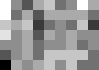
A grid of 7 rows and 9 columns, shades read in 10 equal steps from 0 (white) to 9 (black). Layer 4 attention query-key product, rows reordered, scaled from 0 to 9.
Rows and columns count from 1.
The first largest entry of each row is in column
3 4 4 4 4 1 1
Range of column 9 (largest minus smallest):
4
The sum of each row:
27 31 37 32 36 31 37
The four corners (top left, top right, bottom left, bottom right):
0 3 9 5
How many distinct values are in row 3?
5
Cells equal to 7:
2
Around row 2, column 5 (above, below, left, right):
2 5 6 3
